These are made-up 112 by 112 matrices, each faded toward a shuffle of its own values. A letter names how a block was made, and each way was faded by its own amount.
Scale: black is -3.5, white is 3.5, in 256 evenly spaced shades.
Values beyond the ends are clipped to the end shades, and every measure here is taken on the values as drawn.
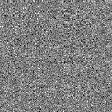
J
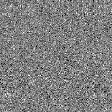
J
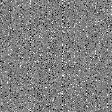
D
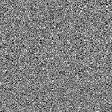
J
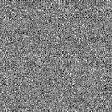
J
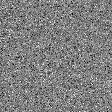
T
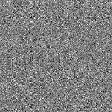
J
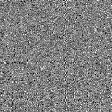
J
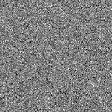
J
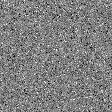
T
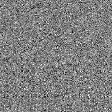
J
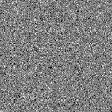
J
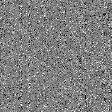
D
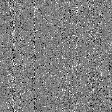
D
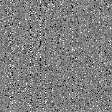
D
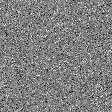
T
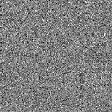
J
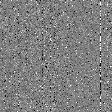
D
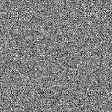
J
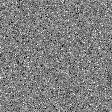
T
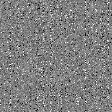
D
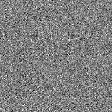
J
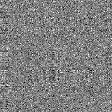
J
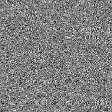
J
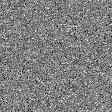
T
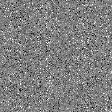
D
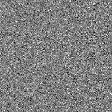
J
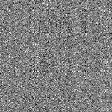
J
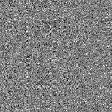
J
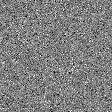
T
